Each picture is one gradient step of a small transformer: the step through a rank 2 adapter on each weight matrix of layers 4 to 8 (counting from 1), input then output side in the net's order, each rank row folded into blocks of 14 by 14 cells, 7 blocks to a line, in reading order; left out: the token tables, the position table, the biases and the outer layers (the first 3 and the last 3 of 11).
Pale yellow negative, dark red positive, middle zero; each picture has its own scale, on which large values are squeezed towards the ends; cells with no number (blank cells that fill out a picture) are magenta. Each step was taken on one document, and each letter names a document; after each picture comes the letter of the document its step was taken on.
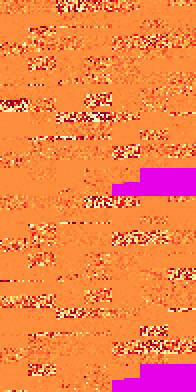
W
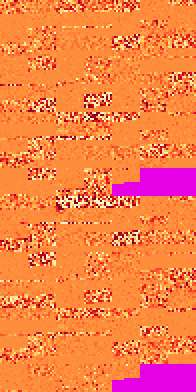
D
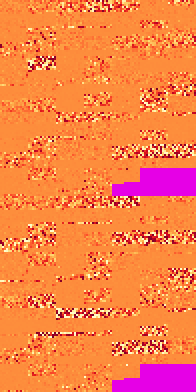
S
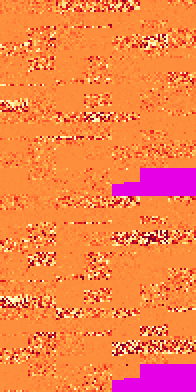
S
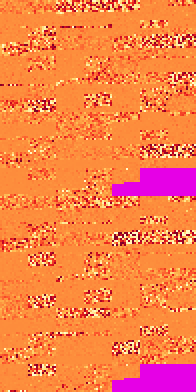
D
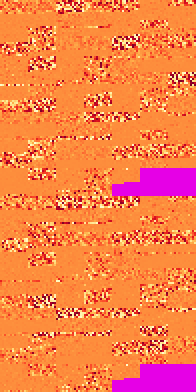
D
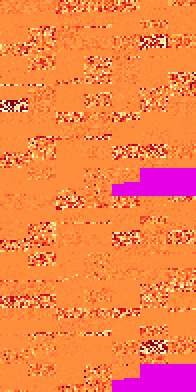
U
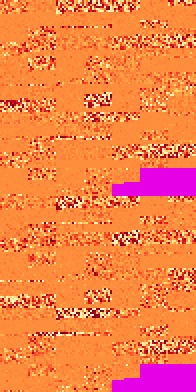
D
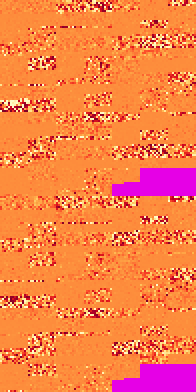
D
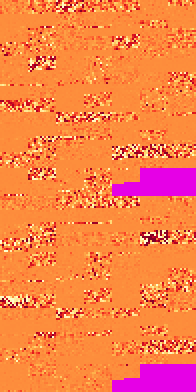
S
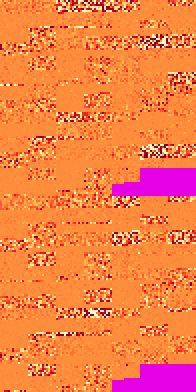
W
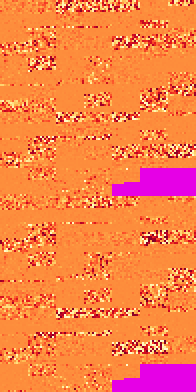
S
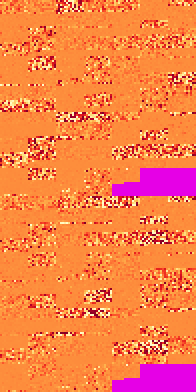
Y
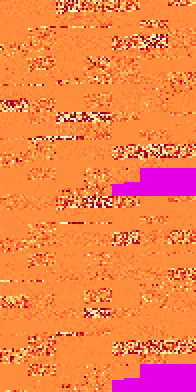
W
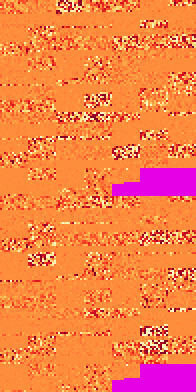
Y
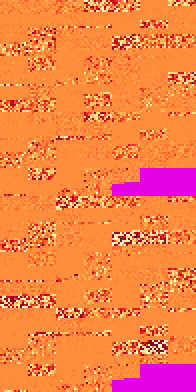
U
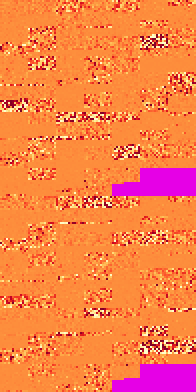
W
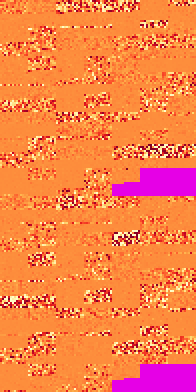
Y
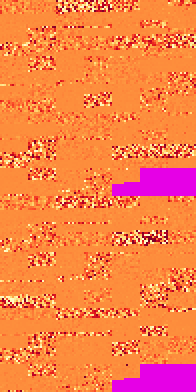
S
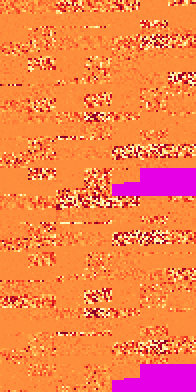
D
